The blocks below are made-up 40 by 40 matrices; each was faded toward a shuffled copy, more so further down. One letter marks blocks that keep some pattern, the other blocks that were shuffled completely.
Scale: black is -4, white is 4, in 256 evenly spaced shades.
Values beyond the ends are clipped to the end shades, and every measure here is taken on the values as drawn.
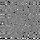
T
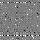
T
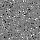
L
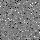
L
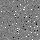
L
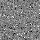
L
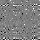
T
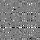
T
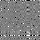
T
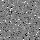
L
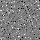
L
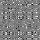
T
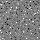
L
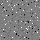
L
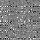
T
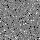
L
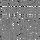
T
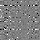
T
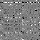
T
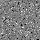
L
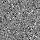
L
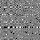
T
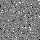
L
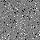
L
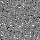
L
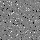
L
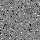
L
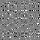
T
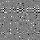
T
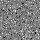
L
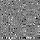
T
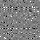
T
